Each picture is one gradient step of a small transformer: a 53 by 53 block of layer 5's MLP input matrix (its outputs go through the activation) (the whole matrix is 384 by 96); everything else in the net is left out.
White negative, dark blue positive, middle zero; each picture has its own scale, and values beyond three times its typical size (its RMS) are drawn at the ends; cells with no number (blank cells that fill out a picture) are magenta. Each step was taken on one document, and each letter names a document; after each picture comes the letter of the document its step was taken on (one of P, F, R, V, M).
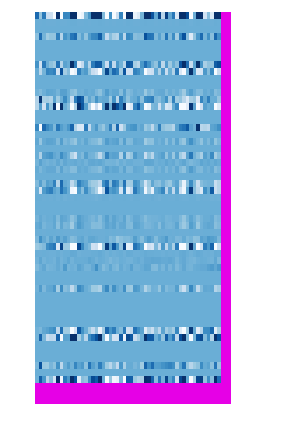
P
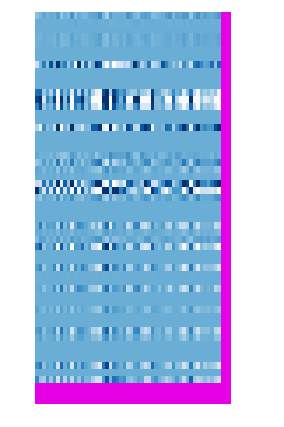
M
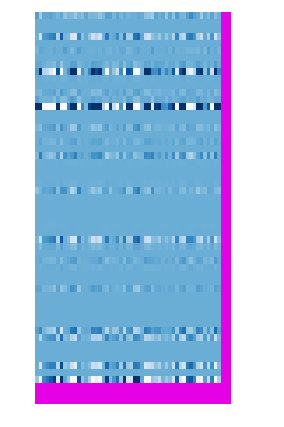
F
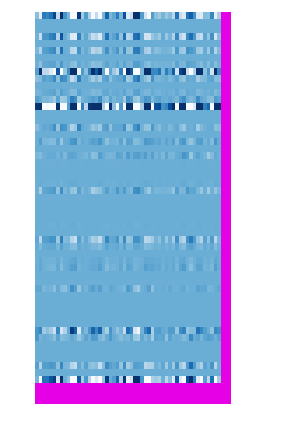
F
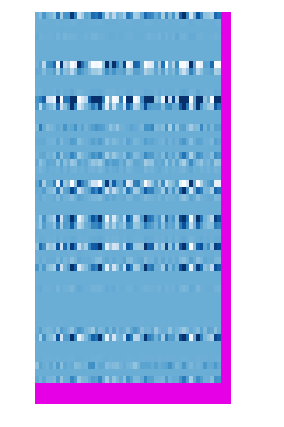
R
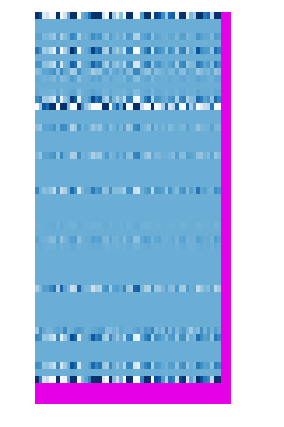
F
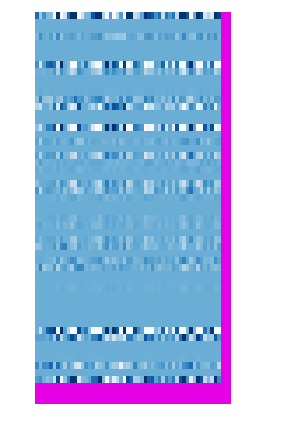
P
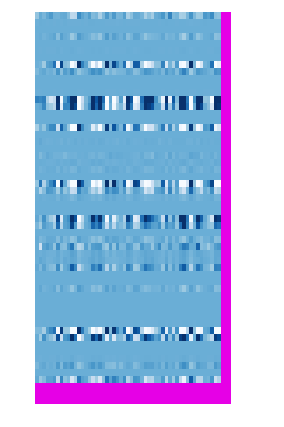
R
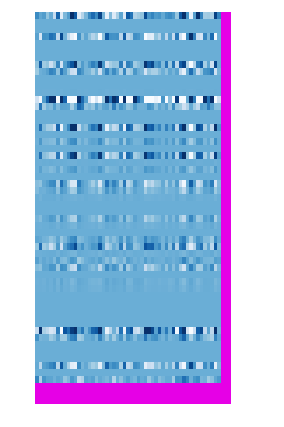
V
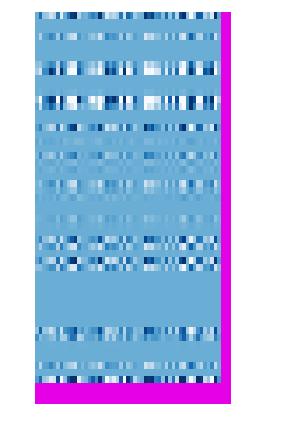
V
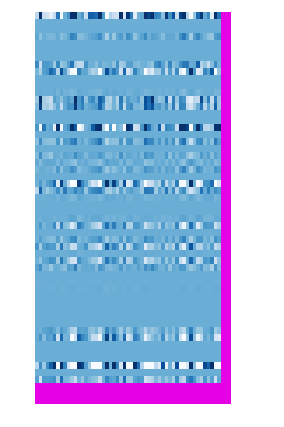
P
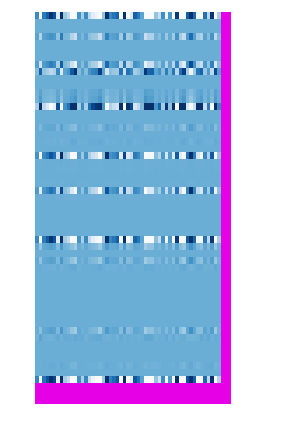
V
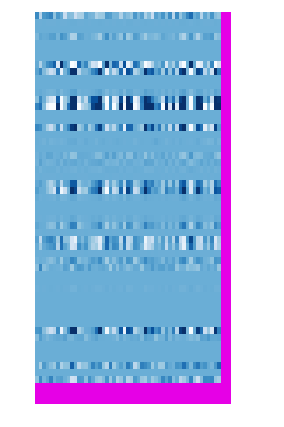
P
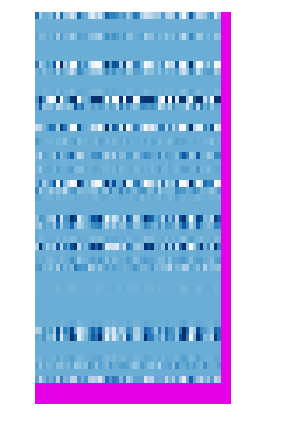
R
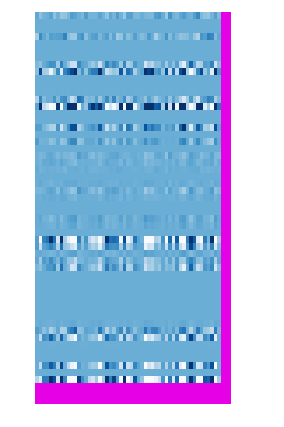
V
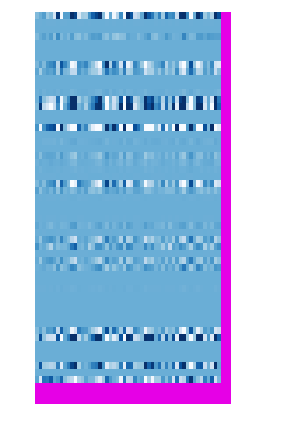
P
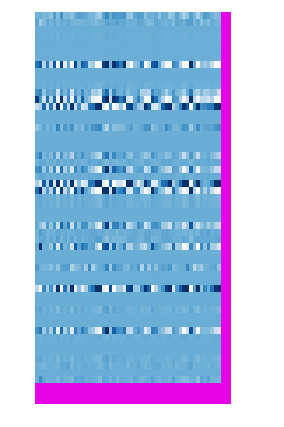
M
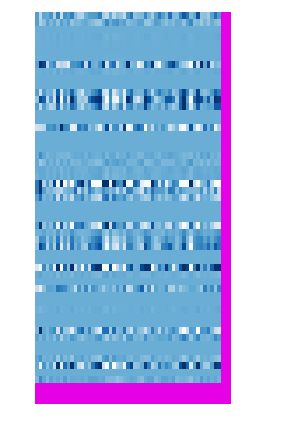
M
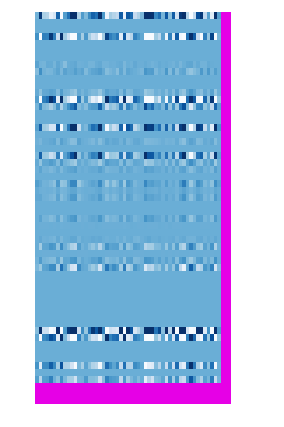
V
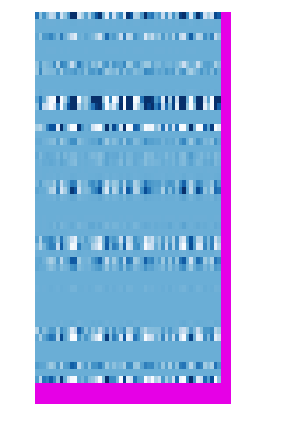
P
